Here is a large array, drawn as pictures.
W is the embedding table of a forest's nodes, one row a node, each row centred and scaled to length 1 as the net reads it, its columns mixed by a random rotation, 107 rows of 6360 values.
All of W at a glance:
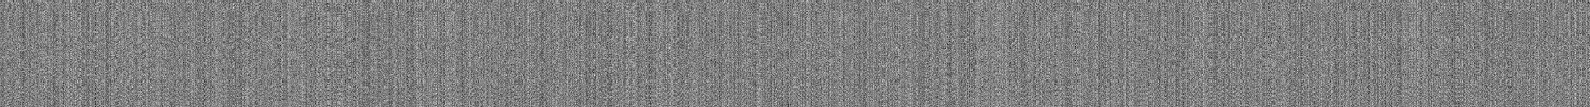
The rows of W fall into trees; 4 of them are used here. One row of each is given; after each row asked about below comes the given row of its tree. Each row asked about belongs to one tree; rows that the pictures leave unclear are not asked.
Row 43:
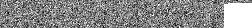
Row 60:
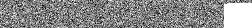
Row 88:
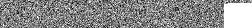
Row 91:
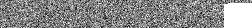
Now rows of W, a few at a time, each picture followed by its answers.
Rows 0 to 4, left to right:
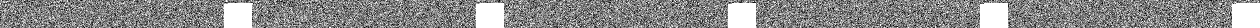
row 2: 88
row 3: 43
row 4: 43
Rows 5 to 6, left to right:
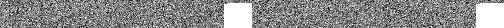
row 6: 43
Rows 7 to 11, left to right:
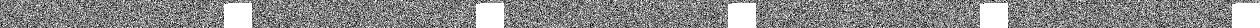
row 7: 43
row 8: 43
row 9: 60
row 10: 43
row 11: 91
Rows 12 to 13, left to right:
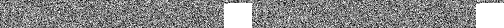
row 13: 88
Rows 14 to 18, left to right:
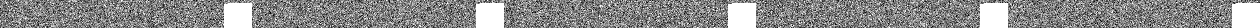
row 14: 91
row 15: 88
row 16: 91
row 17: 88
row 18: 88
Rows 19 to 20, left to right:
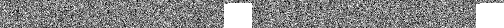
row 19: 88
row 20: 91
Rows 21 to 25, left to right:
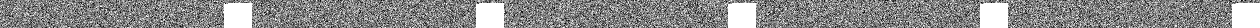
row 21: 43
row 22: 88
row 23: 88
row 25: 88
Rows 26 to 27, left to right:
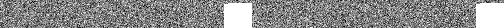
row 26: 43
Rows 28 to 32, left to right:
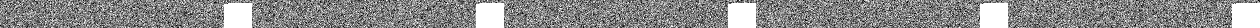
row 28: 43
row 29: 88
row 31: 60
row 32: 43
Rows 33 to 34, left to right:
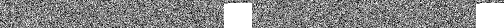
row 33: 88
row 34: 88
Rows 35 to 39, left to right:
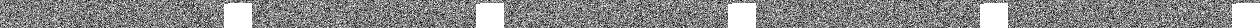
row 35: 88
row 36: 43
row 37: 43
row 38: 91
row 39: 91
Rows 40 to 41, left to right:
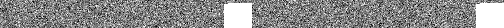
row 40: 91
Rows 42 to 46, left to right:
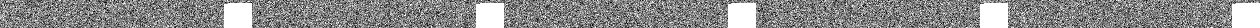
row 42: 88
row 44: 60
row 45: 91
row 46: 60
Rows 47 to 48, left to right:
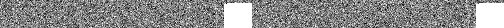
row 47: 60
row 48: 60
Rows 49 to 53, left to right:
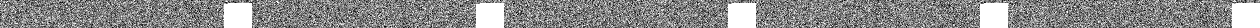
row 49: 88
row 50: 91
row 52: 88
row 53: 88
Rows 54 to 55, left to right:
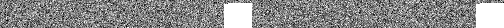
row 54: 43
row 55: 88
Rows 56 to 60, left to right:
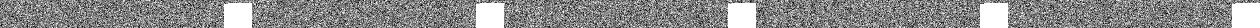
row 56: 43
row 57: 88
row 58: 88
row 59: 91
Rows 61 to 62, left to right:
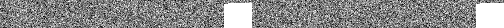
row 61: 91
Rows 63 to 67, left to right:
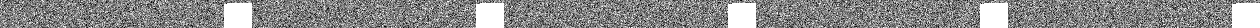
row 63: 60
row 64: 91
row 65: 43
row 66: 43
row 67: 91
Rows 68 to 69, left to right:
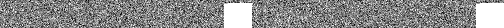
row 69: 88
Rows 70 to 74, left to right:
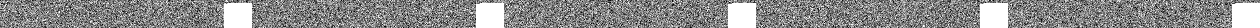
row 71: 91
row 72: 88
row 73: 88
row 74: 60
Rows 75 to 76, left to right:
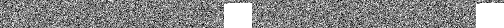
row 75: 60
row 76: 88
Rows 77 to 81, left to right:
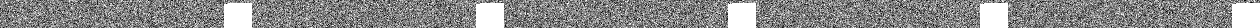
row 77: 91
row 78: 88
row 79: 43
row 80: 43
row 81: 43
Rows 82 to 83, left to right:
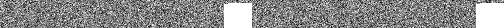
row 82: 43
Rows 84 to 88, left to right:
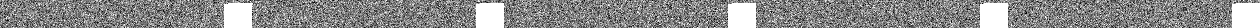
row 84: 43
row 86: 91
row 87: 91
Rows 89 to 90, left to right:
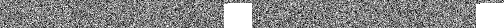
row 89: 88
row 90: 43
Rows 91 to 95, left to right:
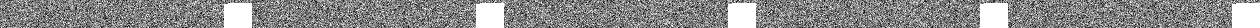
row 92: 91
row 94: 88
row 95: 43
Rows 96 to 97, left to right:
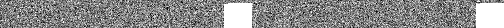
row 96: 91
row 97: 88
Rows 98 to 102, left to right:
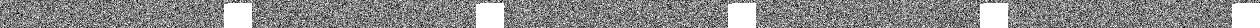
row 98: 88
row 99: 43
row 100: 91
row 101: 88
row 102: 88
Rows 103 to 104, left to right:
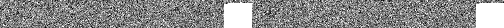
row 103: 88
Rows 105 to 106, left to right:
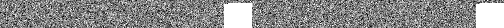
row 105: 43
